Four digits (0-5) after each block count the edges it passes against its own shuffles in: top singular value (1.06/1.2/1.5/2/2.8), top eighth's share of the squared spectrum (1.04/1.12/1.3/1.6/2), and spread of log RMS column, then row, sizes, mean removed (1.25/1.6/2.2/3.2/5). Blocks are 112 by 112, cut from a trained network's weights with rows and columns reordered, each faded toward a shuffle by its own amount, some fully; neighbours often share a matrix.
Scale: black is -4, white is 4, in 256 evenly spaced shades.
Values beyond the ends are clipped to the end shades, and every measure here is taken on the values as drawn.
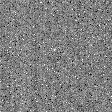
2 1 0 0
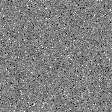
0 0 0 0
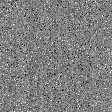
1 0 0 0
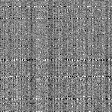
5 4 1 4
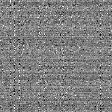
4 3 3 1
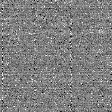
3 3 3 0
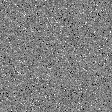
0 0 0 0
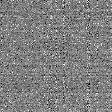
3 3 3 0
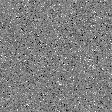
0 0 0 0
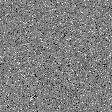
0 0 0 0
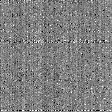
4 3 0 3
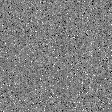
1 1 0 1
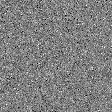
1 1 0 0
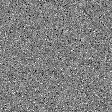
1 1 0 0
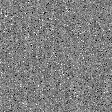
1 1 0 0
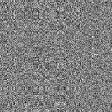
4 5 3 2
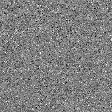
2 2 1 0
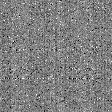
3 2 0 2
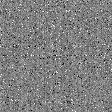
2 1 0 1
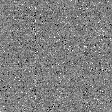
2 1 2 0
